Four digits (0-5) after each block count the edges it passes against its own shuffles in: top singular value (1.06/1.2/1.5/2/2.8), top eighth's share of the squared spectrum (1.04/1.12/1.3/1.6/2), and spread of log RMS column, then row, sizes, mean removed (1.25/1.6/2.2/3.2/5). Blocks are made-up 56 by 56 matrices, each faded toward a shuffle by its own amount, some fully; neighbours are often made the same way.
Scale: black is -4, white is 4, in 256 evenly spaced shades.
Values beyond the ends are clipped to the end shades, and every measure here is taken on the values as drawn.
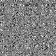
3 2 1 2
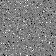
0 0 0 0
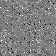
3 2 1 1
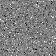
1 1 0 0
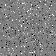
0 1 0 0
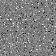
2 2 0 0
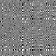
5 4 3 2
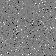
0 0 0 0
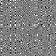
4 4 2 2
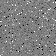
1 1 0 0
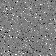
1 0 0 0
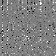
4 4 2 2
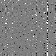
4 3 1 0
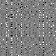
4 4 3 2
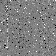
2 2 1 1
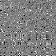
4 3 2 2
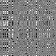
5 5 3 3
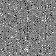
3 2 1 0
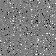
3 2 1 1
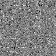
1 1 0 2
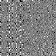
4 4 3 1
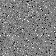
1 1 1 0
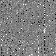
3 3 1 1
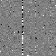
4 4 2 0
